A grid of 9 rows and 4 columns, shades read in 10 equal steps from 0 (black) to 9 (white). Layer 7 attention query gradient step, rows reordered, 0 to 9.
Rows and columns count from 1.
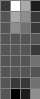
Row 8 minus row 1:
1 -7 -4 3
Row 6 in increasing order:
3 3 3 4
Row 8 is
3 2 2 4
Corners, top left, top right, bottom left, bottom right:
2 1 3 5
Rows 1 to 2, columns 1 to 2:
2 9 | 3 6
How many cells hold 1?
2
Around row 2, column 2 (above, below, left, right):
9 5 3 5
